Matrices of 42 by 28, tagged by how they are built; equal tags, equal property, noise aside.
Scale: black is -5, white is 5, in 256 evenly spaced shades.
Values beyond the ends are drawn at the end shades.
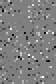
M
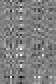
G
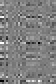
G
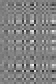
G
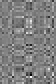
G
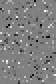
M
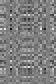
G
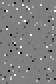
M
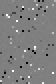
M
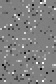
M
